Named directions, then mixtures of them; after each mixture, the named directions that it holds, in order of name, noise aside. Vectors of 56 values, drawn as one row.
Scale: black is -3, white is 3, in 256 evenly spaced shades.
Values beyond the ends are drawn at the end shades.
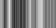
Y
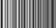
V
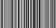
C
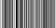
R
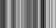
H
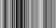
R, Y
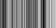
H, R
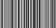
C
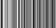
C, V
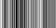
R, Y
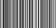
C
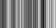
H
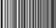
V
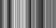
Y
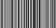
C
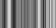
H, Y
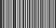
C, R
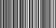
C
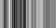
Y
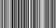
C, Y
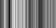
Y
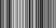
C, Y
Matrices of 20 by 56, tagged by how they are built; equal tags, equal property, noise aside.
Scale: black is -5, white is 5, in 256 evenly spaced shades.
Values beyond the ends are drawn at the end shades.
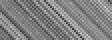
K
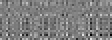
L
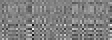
L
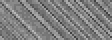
K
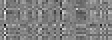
L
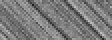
K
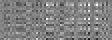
L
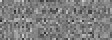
L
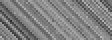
K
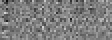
L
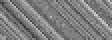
K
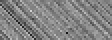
K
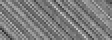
K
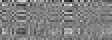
L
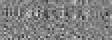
L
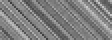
K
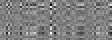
L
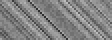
K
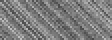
K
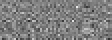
L
